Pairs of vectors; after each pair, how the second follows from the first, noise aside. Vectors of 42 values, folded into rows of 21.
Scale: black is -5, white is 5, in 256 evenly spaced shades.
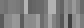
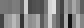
scaled up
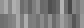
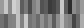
scaled up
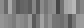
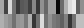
scaled up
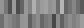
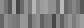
copied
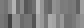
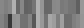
copied
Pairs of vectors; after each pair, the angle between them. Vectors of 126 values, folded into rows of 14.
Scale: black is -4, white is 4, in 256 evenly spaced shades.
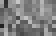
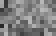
nearly parallel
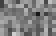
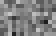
partly opposed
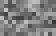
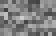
nearly opposite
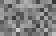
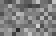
nearly opposite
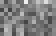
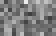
nearly parallel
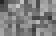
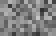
partly opposed
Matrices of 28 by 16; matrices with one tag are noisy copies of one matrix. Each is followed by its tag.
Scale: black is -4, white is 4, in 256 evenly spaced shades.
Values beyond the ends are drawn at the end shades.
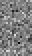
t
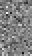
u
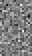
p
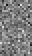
p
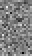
u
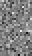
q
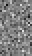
p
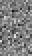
t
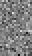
q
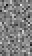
p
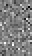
p
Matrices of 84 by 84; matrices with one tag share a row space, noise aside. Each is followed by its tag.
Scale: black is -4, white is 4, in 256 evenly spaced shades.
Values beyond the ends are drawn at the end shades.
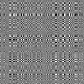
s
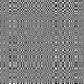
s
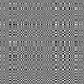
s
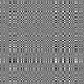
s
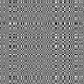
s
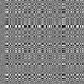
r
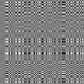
r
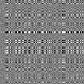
r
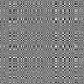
s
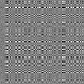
r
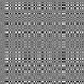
r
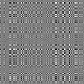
s
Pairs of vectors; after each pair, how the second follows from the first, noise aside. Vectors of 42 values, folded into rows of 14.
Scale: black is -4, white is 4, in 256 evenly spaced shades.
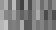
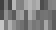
shuffled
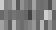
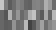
shuffled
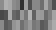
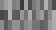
copied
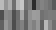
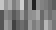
copied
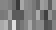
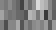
shuffled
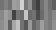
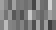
shuffled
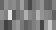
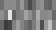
copied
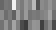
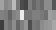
shuffled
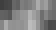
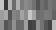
sign-scrambled
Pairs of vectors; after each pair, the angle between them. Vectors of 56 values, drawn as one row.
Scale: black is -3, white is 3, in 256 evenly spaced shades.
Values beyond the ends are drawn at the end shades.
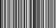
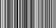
orthogonal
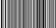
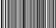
nearly parallel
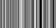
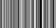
nearly parallel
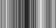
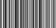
orthogonal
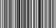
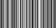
nearly opposite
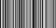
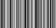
partly opposed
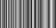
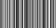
partly opposed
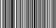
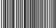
partly aligned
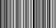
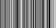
partly aligned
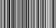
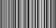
orthogonal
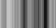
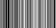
partly opposed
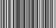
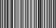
nearly opposite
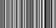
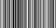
partly opposed
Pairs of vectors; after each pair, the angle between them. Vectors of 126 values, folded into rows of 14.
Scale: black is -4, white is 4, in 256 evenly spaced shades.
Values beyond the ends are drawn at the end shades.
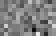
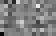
orthogonal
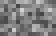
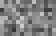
partly opposed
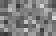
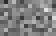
partly aligned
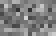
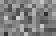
orthogonal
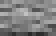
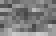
nearly opposite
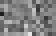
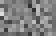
nearly opposite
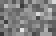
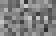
partly opposed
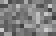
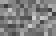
partly aligned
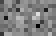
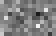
nearly opposite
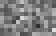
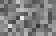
partly aligned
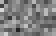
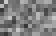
nearly opposite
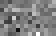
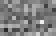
partly aligned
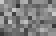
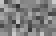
orthogonal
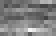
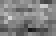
nearly opposite
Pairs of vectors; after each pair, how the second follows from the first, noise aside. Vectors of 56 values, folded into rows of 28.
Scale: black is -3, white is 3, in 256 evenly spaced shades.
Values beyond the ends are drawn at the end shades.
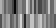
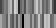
shuffled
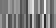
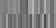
shrunk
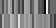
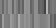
shrunk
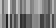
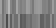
shrunk
